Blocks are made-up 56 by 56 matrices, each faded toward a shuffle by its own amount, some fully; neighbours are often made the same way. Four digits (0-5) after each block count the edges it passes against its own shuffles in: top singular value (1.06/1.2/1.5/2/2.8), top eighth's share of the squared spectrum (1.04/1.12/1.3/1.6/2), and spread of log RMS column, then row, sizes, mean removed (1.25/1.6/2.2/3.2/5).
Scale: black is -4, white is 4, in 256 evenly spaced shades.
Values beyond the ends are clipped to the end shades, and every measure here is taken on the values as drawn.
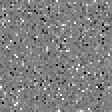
2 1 0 0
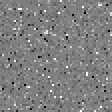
1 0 0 0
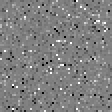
0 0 0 0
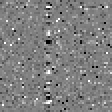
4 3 1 1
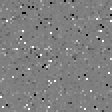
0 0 0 0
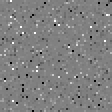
0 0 0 0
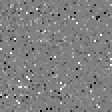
2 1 0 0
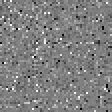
2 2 0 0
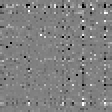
4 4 2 2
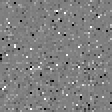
2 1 1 0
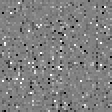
2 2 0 1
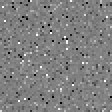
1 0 0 0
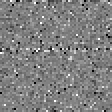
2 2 0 1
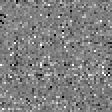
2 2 0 2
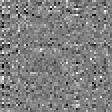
4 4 2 2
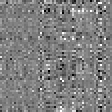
4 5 3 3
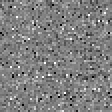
2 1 0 1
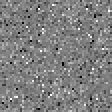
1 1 1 0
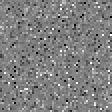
0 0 0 0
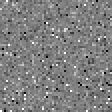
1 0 0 0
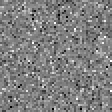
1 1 0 0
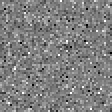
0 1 0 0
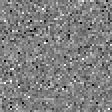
0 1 0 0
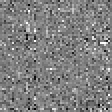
1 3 3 2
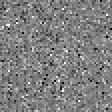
0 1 1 0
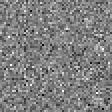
3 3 1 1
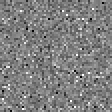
1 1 0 1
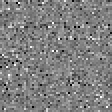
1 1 0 2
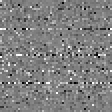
2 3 0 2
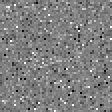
0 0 0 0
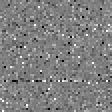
2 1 0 1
